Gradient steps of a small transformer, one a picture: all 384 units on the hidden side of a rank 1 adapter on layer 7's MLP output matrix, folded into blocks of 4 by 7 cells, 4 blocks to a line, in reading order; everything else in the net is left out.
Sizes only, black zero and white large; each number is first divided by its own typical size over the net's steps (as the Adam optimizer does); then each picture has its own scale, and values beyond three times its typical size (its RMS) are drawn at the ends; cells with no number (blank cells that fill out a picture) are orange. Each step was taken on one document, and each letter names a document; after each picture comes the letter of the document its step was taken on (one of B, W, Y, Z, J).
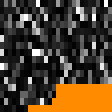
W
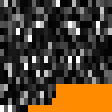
W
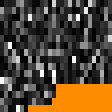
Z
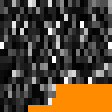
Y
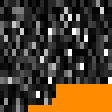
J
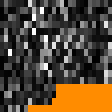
Y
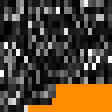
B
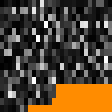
Y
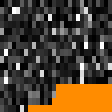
Z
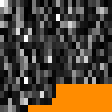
W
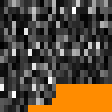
Y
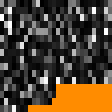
W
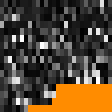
B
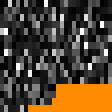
Z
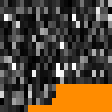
B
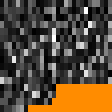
Z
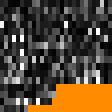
B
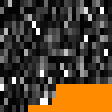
J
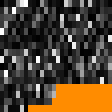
Z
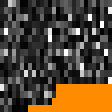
J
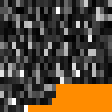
B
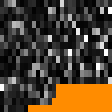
J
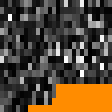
J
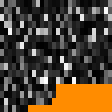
W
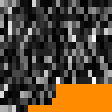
W
